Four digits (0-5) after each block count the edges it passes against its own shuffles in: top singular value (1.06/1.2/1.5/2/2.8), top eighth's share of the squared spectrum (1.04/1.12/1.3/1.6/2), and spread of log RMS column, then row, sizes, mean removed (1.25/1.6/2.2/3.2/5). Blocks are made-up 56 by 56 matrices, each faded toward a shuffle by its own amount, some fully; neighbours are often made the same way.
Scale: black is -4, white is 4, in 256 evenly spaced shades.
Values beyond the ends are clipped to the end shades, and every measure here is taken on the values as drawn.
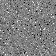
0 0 0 0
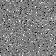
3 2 0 0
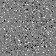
1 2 1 1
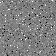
0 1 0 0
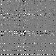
3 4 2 3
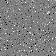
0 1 0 0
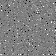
1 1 0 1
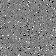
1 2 1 1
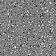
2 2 2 1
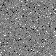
1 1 0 0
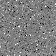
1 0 0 0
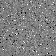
0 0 0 0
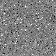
0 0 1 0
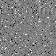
3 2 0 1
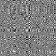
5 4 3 3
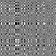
5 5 4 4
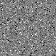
3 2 1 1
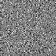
3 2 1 0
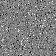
0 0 0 0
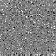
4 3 1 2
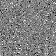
2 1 0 0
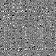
4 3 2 2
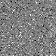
3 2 1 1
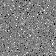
1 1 0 0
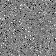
0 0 0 0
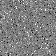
1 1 0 0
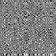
4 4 2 2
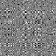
4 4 2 2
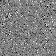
2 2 0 1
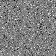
2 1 0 0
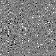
3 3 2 1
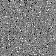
1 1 0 0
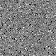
1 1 0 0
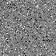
1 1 0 0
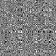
4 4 2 2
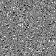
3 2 1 1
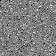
0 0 0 0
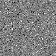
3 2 0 1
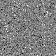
2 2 0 0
